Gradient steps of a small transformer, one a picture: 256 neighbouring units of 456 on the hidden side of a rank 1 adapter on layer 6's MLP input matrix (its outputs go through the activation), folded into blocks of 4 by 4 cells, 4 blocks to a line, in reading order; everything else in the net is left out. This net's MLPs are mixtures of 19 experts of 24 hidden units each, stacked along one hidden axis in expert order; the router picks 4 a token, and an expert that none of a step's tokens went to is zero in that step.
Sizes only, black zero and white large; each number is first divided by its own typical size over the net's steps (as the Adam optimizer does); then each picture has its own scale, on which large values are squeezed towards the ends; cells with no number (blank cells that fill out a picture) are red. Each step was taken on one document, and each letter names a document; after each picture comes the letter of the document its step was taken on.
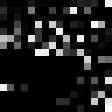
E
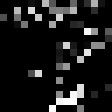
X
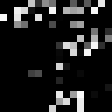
X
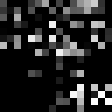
E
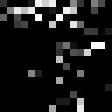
X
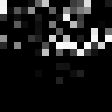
E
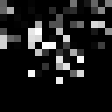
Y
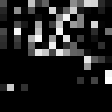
E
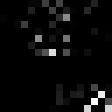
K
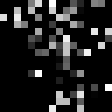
X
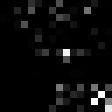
K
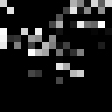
Y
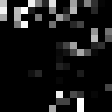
X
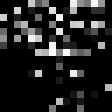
X
